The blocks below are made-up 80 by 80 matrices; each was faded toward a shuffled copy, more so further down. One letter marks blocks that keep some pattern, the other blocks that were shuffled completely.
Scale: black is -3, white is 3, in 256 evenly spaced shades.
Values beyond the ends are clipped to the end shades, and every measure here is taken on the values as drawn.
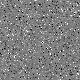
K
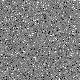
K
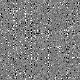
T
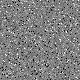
K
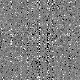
T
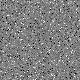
K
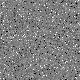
K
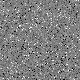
K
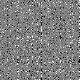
T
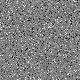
K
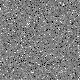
K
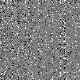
T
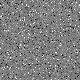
K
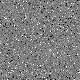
K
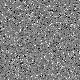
K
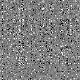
T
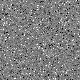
K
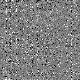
T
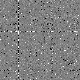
T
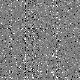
T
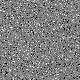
K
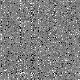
T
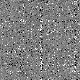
T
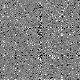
T
